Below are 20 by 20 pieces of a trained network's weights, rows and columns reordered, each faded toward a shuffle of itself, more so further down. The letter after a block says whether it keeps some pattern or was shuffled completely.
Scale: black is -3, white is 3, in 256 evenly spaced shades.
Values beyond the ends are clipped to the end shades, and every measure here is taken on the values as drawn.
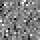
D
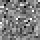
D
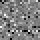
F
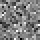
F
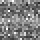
F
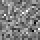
D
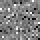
D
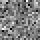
D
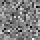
D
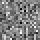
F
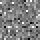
D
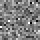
D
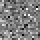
D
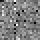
F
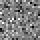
D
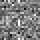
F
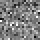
D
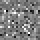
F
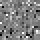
F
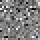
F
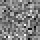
F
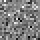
D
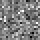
F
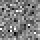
D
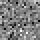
D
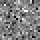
D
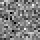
D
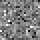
D
